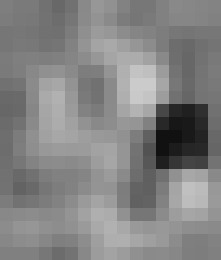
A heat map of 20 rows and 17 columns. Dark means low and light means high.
Ninth with the lowest average: middle right. Average level on the scale: 50%. Histogram: skewed, a long tail of low values. Odd patch: lower, in the middle right. Roughest part: middle right.
